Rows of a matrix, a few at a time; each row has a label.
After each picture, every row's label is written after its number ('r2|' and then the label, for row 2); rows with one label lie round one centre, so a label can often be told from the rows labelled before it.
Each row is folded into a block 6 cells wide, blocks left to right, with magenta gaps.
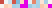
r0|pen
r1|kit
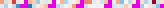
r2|pen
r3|kit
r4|kit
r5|kit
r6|kit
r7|pen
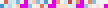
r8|kit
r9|kit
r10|pen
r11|kit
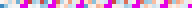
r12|kit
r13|pen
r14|pen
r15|kit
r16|pen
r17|pen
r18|pen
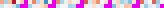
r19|pen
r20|kit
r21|pen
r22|pen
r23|kit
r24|pen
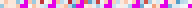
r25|kit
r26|pen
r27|pen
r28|pen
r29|pen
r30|kit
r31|kit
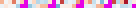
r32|pen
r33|kit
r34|kit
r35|kit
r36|pen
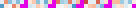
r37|kit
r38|kit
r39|pen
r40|pen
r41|kit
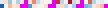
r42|kit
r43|kit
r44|pen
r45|kit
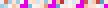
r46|kit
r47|kit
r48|kit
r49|pen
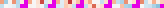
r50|pen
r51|pen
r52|pen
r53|kit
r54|pen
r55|pen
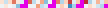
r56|pen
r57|pen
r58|pen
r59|pen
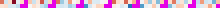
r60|pen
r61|pen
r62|pen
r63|kit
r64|pen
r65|kit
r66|kit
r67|kit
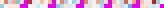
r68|kit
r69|pen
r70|kit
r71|pen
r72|pen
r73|pen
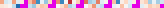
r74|pen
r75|kit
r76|pen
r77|pen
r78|pen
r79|kit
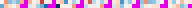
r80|kit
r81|pen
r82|kit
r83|kit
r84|kit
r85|kit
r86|pen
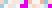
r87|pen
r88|pen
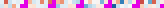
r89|kit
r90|pen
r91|kit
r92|kit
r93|kit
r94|pen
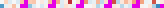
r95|kit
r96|kit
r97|pen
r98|pen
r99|pen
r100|pen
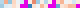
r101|kit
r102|kit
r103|kit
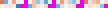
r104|pen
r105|kit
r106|kit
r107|pen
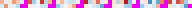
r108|pen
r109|pen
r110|kit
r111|pen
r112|pen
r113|kit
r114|pen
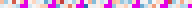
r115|pen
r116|kit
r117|kit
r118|kit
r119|kit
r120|kit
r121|pen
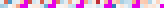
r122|kit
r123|pen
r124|pen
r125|pen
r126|kit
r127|kit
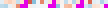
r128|kit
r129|pen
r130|kit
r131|kit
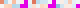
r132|pen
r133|kit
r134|kit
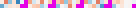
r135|kit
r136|pen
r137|kit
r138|pen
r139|kit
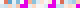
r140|kit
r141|pen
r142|kit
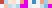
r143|pen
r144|pen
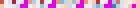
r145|pen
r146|pen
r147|pen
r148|pen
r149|kit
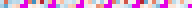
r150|kit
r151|pen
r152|kit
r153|kit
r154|pen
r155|pen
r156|pen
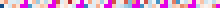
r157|kit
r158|kit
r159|pen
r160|kit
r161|pen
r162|kit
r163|kit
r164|kit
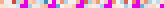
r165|pen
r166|kit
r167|kit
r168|pen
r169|pen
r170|kit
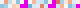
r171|kit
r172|kit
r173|pen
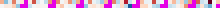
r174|pen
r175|kit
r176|pen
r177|kit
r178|pen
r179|pen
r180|kit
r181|pen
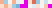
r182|pen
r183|kit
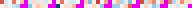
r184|pen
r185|kit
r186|kit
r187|pen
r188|kit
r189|pen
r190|pen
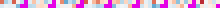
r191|pen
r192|kit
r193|kit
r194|pen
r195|kit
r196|pen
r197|kit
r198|kit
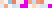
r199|pen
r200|pen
